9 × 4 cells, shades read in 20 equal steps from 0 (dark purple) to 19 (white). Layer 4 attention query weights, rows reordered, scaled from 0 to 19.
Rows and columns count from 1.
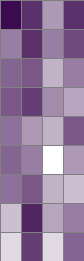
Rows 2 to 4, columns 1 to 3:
9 3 9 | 7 6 13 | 6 4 10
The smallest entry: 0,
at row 1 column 1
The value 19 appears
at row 6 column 3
